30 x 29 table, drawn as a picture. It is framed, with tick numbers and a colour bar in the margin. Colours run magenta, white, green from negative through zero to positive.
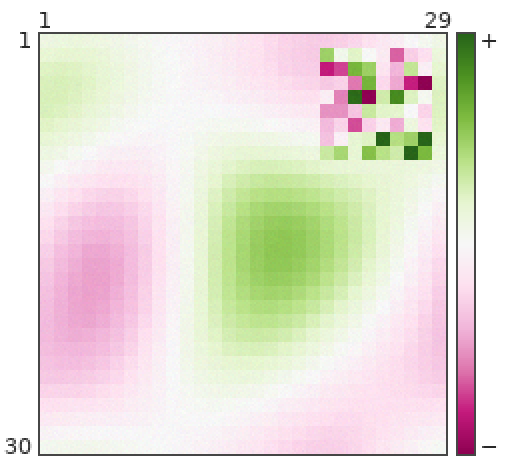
Ninth with the lowest average: middle left. Odd patch: rougher, in the top right. Ninth with the highest average: centre. Roughest part: top right.
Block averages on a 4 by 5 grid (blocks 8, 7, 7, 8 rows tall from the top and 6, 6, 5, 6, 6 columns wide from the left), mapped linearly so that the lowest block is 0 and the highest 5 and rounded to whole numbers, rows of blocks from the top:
43213 | 12554 | 02552 | 12321
